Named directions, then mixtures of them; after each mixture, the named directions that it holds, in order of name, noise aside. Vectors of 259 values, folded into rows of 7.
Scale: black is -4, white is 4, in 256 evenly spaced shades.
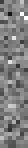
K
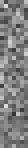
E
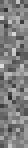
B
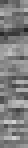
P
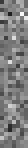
B, K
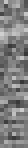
E, P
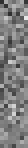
E, K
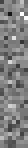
K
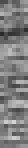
P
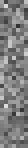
E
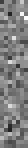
K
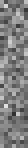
E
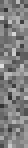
B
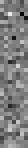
K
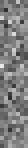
B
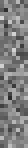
B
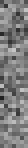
E, P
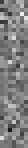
B, K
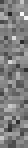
K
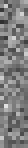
E, K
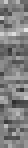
B, P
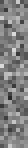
B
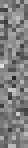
B, E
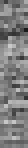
E, P
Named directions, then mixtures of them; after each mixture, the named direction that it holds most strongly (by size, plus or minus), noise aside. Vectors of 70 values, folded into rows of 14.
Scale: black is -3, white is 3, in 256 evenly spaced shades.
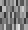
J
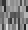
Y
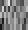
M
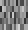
J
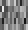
J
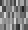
J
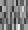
J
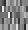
Y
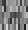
Y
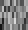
M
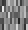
Y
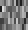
J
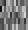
J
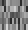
Y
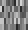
J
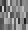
M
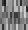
Y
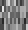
M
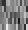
Y
